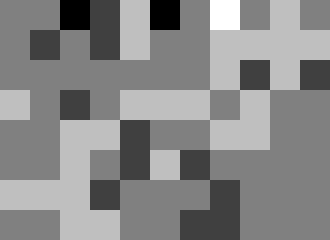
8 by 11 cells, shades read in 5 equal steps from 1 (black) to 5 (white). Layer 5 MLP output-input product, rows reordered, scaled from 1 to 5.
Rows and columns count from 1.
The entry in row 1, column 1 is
3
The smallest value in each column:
3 2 1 2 2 1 2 2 2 3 2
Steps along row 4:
down down up up same same down up down same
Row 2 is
3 2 3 2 4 3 3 4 4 4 4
